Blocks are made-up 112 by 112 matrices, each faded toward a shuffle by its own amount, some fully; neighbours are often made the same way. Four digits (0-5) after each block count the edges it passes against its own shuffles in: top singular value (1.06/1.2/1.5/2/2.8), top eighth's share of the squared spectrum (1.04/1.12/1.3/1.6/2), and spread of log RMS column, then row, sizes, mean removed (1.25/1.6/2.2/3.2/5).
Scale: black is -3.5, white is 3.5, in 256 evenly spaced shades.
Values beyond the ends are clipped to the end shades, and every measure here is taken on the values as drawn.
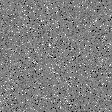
0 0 0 0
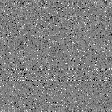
4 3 1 2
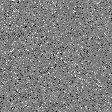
2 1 0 0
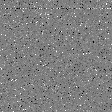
3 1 0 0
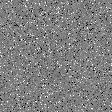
0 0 0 0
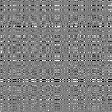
5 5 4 4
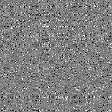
4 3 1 2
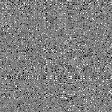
4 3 2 2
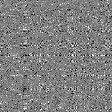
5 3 2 2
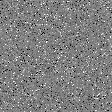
1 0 0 0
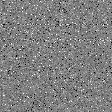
3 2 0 1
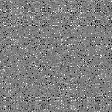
4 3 2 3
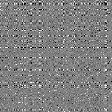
5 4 3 4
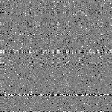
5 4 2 3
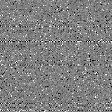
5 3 1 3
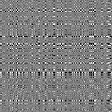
5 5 4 4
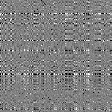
5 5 3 4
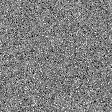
0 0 0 0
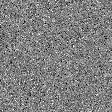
0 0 0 0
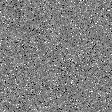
0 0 0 0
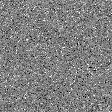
0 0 0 0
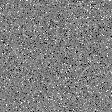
3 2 0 0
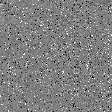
3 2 1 0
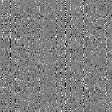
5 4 3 2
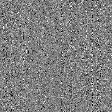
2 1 3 0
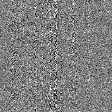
2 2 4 0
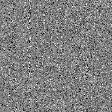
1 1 3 0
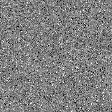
0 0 2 0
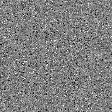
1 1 2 0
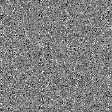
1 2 3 0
